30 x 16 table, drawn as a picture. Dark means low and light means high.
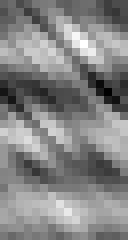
On average the colour sits 50% of the way up the scale. No row or column stands out. Horizontal stripes repeat 3 times down the table. There are no lone odd cells.
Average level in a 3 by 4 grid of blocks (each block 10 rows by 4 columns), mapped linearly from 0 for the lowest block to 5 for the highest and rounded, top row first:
2 5 5 1
1 1 0 1
4 4 4 1
